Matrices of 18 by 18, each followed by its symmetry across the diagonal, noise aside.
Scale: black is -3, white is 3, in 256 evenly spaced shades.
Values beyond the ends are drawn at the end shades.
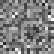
symmetric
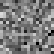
neither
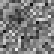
symmetric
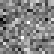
neither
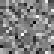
antisymmetric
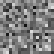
symmetric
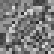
symmetric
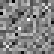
symmetric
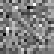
antisymmetric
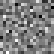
antisymmetric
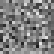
antisymmetric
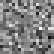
neither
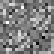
symmetric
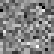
neither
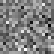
antisymmetric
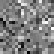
antisymmetric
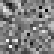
antisymmetric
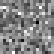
neither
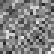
symmetric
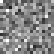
neither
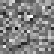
neither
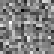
antisymmetric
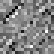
symmetric
